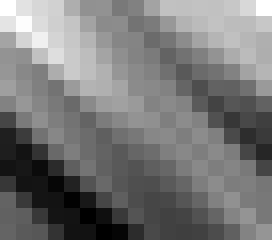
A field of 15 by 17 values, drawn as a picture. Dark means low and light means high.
The ninth with the highest average is the top left. There is an overall slope up to the top. The histogram is bell-shaped. The grain runs diagonally down to the right.
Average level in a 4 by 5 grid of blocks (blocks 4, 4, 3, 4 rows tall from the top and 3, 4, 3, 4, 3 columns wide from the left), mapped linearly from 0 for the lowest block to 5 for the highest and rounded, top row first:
5 4 3 4 5 | 3 3 3 2 2 | 0 2 2 3 1 | 1 0 1 2 3
